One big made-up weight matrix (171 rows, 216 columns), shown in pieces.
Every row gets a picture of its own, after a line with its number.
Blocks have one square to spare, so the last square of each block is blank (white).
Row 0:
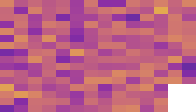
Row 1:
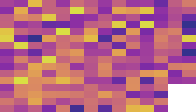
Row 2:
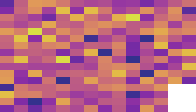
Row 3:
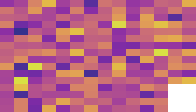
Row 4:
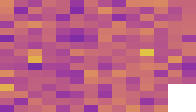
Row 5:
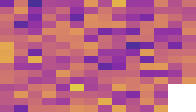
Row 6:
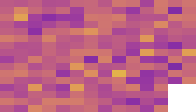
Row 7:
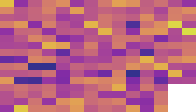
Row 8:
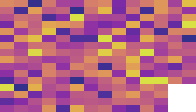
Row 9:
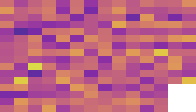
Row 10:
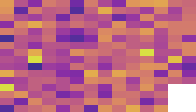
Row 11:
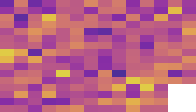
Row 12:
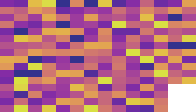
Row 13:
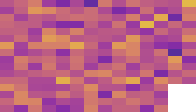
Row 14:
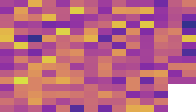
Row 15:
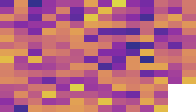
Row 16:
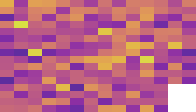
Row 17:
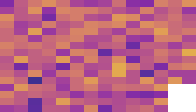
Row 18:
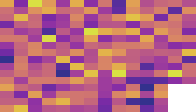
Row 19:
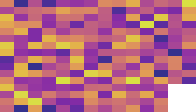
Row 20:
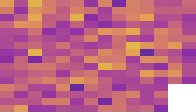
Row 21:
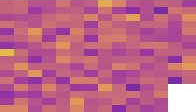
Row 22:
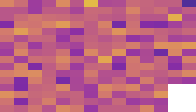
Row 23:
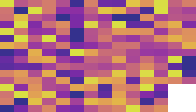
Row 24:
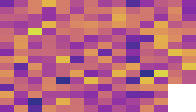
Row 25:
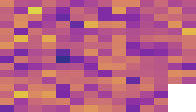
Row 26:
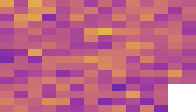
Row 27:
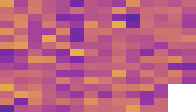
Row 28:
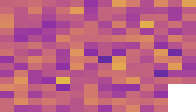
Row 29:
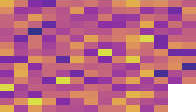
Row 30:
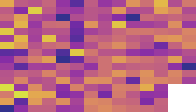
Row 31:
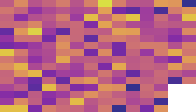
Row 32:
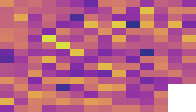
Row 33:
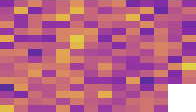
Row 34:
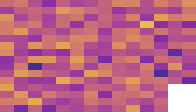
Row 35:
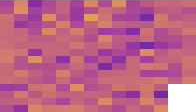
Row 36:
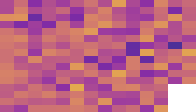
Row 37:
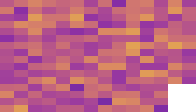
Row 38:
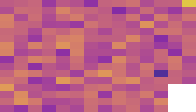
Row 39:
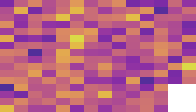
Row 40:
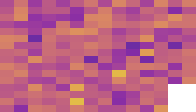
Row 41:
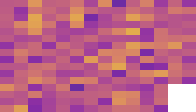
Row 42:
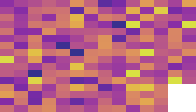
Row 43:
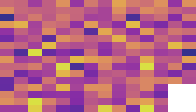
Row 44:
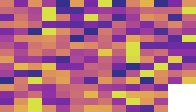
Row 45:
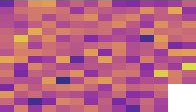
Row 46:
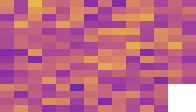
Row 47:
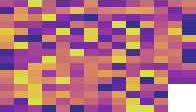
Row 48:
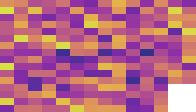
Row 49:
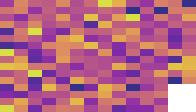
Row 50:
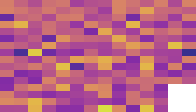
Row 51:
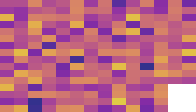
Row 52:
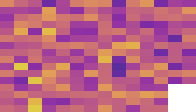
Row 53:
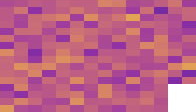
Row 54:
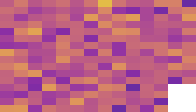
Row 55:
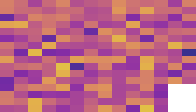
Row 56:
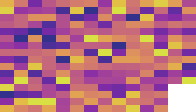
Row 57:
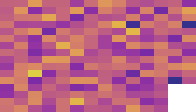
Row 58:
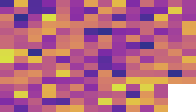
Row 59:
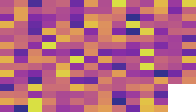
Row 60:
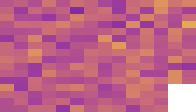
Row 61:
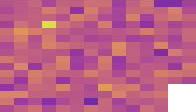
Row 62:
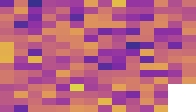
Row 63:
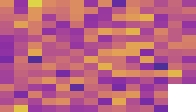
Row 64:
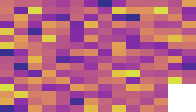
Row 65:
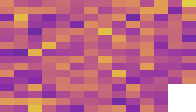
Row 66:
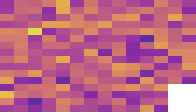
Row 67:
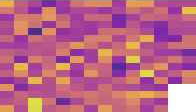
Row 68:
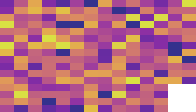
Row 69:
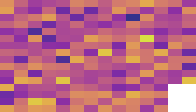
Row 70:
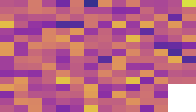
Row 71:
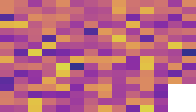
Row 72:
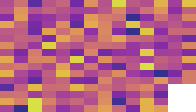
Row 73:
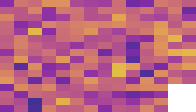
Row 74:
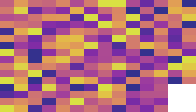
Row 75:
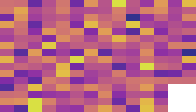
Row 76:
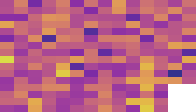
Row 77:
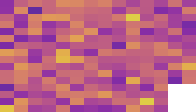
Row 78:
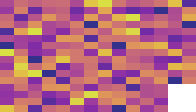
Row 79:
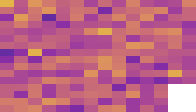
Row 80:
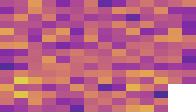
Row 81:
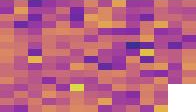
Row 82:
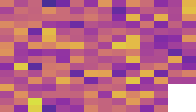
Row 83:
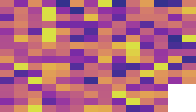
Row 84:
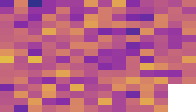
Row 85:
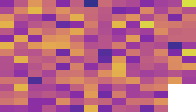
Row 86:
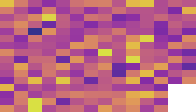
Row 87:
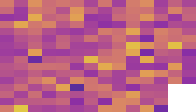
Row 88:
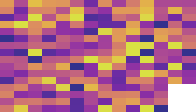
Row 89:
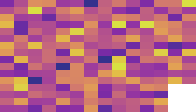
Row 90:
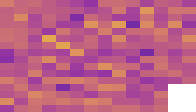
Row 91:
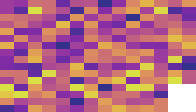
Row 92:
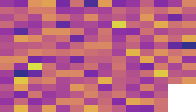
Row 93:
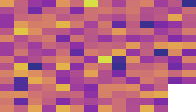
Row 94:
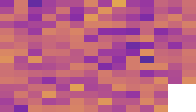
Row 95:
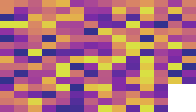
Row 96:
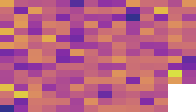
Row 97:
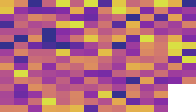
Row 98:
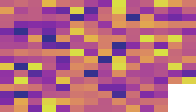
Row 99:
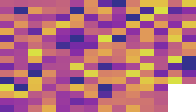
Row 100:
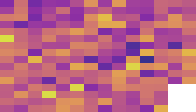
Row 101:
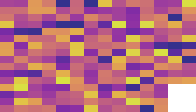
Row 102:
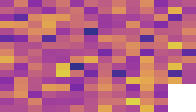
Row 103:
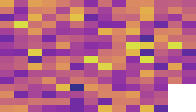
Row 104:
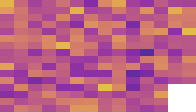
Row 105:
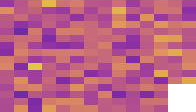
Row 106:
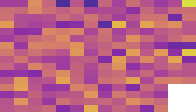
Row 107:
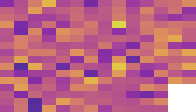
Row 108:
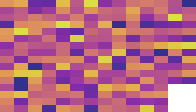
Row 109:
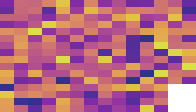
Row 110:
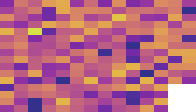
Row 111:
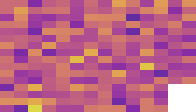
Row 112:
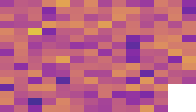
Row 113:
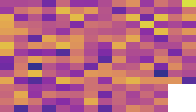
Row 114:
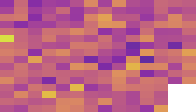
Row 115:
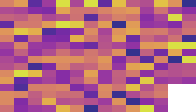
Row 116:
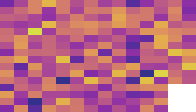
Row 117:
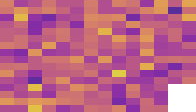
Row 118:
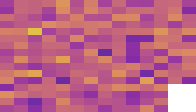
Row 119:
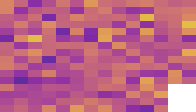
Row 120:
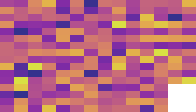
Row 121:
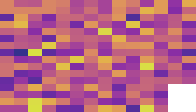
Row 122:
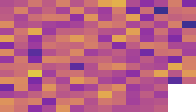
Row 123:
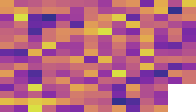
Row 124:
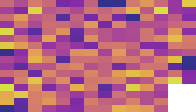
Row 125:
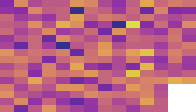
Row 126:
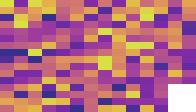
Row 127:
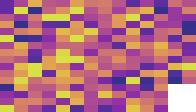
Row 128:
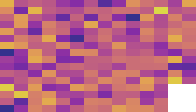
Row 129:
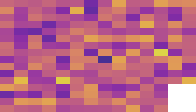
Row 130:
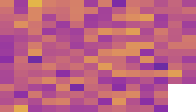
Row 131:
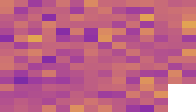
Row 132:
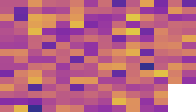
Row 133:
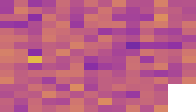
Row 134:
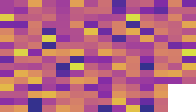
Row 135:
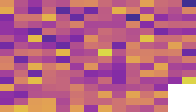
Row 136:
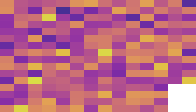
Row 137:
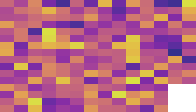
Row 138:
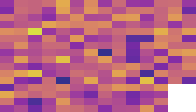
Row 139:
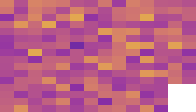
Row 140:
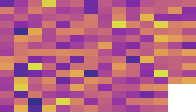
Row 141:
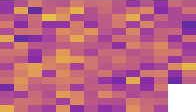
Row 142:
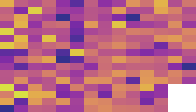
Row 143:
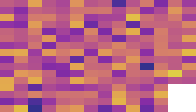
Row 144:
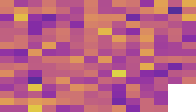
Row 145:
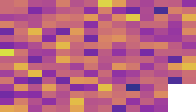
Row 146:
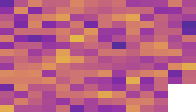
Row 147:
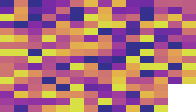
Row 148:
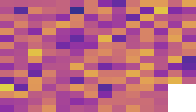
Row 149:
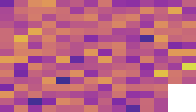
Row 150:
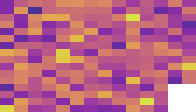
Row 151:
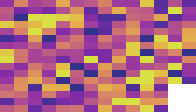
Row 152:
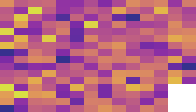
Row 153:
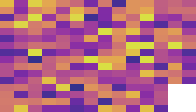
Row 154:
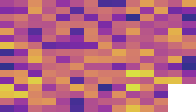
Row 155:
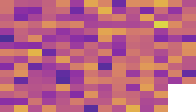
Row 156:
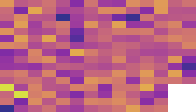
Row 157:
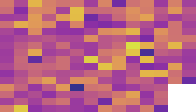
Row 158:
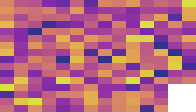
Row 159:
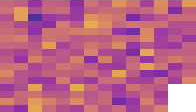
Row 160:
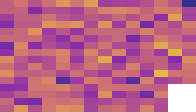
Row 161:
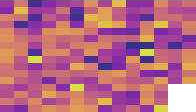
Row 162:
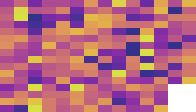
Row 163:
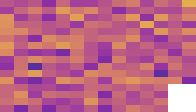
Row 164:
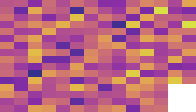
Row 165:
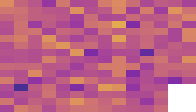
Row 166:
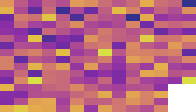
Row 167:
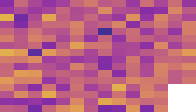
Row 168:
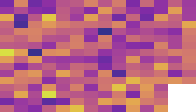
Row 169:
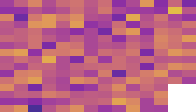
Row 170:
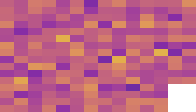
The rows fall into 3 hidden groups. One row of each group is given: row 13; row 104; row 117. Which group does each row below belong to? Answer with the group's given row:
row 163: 13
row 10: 104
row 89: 13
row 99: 104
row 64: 104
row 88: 117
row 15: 117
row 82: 13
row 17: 13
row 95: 117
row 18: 117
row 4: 104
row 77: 104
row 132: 117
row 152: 104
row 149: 13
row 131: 104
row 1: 104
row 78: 104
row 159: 117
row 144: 117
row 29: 13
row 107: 13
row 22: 13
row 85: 13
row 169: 117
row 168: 117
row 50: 117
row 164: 104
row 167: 117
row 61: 13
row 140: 13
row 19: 13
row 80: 104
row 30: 104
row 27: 104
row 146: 104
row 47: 104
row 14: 104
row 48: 104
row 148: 104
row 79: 117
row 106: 13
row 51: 117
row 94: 117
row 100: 117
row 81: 117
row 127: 104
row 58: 117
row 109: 13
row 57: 104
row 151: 117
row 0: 104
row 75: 117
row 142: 104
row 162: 117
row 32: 104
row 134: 117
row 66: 13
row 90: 104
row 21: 104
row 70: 13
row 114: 117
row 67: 13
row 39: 104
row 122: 104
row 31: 104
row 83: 13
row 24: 13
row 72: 117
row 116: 13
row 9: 13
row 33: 104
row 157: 117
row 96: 104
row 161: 117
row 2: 13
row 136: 13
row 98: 13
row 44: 13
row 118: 13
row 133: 117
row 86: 13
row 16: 117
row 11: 117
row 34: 13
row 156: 104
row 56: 13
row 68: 13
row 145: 104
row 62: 117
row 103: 117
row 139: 117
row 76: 117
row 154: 104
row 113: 13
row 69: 13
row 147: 117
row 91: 104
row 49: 104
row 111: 117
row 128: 104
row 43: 117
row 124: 104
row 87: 117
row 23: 104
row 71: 117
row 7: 104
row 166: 13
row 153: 117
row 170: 13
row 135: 13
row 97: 13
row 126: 117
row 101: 13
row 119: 104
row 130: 117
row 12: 13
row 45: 13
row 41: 117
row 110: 13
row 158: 13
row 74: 104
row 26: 117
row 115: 13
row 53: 104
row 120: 13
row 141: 104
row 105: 13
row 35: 117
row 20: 117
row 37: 117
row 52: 13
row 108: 13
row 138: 13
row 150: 104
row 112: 13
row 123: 117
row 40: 117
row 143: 117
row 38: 13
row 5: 117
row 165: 104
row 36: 117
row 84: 117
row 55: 117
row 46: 117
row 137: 13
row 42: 104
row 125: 104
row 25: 104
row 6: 117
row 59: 117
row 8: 104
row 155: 104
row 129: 13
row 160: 13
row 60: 104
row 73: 13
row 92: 13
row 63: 117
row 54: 104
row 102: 117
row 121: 117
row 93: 13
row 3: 13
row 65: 117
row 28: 13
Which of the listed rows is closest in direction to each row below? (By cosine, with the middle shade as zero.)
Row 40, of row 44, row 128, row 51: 128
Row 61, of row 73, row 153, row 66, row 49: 66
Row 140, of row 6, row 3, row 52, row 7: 3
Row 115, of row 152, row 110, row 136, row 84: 110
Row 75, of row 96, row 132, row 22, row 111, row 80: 111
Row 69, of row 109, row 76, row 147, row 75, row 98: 98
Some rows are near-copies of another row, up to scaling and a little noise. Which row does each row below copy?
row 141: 127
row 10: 4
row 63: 130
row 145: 21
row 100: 114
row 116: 24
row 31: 54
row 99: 148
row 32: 90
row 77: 150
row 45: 149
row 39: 33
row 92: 12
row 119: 131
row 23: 156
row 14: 1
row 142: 30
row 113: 163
